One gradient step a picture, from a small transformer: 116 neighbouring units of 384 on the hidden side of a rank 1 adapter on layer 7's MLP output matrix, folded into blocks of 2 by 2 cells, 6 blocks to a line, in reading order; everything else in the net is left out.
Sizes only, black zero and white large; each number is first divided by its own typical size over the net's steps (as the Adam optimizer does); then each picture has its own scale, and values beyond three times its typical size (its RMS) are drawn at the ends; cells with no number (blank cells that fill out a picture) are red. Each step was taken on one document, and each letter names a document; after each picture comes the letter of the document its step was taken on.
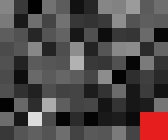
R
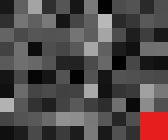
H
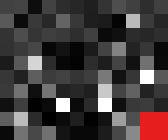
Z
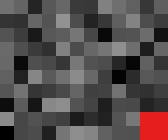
R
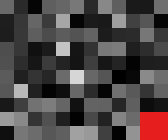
R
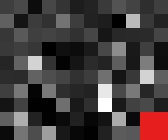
Z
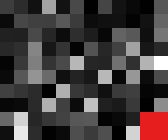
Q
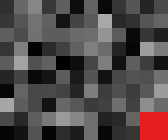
H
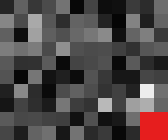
H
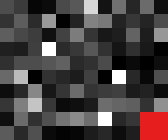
H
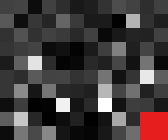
Z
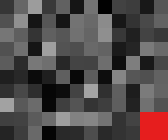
H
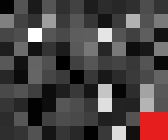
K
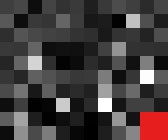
Z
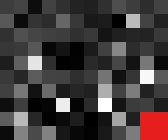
Z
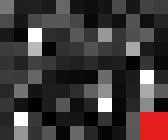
K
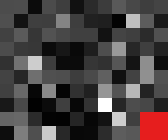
Z
